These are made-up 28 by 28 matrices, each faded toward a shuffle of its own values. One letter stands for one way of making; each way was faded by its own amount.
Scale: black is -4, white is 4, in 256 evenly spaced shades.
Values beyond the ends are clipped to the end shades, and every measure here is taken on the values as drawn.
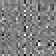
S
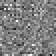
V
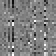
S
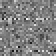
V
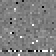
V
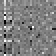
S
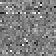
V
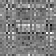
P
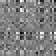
P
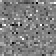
V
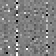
S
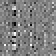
S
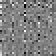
S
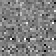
V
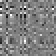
P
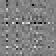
S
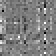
S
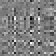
P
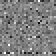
V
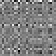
P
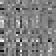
P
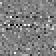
V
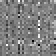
S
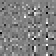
S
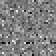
V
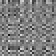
P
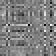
P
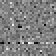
V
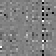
S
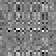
P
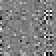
S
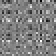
P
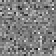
V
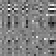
P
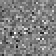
V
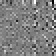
S
